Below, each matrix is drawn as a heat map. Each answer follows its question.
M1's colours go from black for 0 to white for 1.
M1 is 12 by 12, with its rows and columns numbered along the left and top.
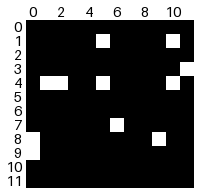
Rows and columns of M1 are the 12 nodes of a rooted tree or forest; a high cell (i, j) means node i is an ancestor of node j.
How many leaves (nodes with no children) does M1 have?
6
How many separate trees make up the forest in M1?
4
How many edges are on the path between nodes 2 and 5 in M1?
3
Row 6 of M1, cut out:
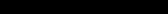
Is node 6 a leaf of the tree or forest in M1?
yes
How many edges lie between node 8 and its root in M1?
0
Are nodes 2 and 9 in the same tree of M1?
no
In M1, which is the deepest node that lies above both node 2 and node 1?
4
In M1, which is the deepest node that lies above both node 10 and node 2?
4
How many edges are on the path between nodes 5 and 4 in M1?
2
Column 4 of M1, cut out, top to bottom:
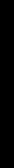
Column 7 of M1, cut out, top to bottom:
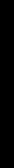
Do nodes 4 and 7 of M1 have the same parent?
no
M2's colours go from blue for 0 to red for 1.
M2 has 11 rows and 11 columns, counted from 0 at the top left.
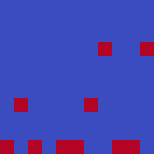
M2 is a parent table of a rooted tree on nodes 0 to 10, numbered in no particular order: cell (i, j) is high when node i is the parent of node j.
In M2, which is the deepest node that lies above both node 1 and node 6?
7
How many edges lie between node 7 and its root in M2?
1
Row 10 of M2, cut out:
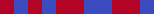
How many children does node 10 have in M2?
6
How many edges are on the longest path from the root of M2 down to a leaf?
2
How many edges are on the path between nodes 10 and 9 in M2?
1
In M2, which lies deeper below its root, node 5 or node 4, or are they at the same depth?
the same depth
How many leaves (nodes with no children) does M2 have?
8
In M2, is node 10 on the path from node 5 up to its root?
yes
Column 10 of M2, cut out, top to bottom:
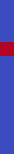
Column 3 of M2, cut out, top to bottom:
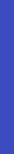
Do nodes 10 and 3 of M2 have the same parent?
no
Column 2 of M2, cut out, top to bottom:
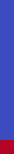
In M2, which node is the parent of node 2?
10
